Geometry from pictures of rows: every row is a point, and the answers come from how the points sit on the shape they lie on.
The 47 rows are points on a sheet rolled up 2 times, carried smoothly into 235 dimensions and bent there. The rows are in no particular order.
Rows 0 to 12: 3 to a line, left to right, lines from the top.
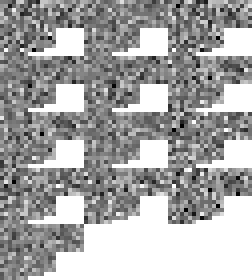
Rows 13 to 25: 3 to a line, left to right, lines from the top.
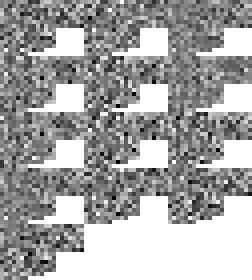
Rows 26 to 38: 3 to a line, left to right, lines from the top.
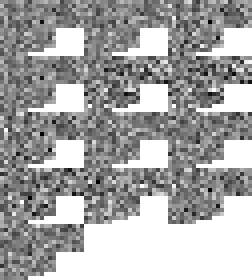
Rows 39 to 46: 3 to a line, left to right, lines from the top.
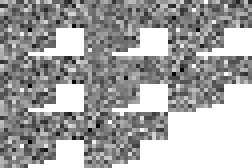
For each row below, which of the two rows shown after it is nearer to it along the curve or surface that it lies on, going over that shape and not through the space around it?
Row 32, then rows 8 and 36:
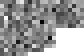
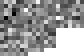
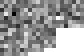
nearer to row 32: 36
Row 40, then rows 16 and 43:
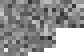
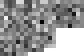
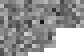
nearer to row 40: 16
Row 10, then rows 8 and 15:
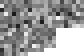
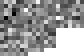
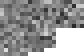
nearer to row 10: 8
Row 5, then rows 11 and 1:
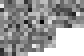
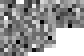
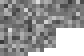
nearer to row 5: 1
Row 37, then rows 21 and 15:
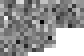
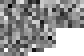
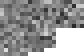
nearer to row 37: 15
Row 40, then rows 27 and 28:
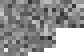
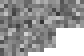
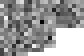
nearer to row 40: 28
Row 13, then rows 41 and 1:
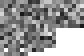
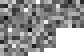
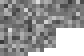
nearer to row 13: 41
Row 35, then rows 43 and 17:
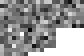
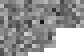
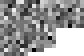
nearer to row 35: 17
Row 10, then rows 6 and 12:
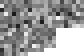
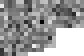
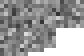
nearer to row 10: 6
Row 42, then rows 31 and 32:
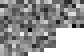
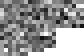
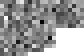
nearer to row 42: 31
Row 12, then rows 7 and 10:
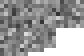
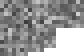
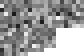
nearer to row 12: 7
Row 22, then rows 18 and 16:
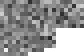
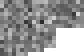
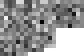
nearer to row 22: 16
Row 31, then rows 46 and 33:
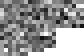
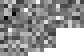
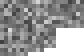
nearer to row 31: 46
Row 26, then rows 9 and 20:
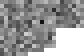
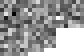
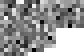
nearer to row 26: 9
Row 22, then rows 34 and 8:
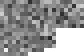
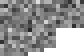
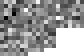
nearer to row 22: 34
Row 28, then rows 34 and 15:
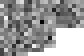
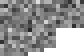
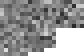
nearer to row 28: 15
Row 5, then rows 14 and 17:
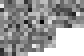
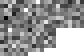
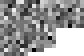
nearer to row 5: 14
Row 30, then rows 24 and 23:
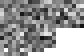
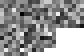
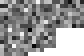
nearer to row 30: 24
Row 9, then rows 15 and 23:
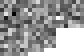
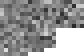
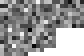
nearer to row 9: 23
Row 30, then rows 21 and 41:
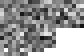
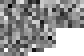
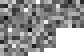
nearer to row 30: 21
